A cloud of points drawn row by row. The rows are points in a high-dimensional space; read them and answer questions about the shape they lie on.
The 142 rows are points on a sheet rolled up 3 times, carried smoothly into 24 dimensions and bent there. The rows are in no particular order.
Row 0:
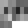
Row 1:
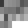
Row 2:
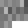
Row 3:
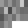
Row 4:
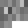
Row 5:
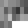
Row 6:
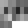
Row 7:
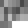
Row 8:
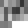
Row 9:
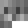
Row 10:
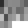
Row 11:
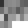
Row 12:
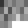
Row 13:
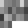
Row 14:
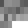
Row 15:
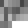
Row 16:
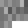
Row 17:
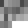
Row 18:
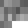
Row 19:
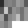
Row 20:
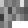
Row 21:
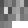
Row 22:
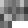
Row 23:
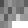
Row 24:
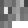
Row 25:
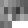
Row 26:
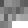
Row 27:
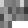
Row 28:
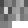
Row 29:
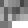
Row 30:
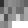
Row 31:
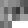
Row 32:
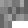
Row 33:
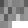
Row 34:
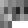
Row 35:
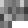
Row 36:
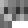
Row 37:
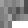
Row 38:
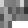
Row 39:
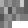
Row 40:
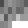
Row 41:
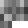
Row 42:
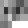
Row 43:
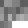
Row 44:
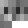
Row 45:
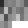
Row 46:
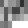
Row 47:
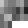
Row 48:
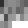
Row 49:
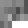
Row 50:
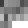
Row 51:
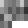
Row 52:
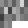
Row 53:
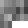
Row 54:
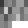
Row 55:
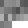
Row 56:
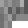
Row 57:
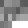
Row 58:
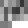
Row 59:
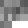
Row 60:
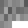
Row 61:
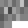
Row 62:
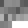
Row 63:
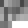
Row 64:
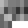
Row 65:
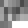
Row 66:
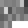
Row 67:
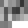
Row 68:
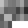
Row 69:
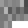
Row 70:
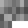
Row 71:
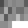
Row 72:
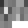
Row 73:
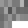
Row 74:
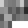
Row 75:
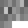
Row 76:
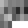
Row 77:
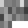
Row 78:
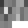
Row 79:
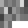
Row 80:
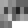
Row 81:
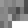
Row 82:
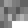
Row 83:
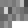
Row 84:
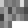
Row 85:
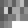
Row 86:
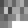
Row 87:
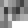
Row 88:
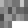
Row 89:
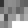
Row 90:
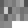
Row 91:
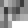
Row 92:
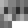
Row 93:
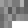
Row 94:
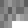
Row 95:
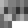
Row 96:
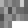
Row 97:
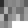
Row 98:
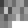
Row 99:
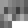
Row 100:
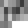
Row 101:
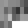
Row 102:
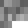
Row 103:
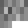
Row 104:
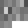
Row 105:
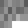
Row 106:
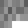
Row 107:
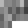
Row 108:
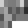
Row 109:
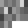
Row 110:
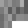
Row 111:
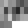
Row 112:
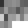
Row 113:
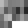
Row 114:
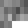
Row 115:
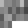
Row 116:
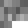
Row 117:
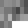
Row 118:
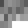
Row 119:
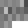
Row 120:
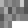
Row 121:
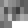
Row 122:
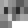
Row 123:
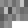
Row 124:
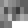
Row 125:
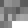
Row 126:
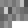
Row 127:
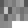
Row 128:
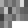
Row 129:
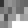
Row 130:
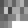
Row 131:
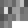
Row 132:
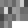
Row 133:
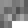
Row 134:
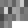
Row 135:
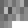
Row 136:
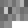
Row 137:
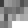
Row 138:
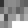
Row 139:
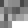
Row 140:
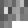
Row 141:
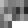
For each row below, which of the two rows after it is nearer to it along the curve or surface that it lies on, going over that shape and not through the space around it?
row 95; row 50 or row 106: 50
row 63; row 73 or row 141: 141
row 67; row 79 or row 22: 22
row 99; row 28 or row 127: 127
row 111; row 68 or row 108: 68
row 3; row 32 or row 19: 32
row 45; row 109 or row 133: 109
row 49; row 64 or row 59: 59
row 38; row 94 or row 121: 121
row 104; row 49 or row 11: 49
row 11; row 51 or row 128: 128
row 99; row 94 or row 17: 17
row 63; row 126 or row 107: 107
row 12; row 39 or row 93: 39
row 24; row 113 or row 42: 113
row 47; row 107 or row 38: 38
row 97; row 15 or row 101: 15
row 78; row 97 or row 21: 21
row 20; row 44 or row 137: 44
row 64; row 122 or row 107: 122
